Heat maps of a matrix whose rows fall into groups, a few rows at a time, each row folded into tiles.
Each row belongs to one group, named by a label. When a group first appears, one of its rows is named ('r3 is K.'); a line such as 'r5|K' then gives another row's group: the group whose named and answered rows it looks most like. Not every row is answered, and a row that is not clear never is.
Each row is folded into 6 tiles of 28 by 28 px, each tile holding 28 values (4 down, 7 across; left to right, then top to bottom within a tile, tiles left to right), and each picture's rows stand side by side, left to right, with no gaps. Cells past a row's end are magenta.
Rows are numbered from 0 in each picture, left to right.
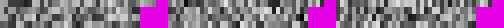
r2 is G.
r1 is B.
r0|G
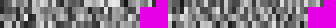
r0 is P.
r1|B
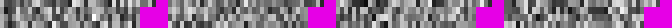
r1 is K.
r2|G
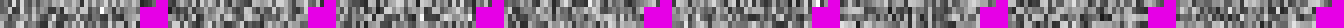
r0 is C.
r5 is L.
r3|K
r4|L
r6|G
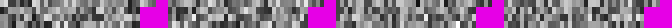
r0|G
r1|P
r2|C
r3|G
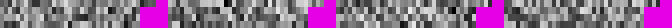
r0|C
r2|B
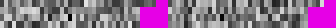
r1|L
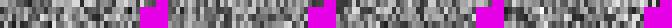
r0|G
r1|C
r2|B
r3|P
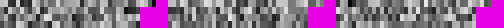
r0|G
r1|P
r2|L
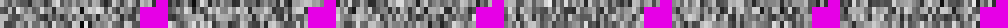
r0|B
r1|B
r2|C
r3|L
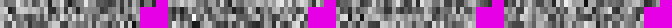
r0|K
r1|P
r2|K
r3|C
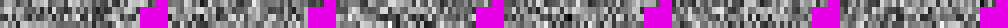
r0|L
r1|K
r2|B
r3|B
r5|C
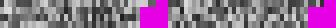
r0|L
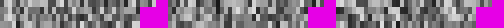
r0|L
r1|C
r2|P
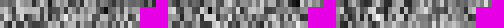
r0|K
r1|K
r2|K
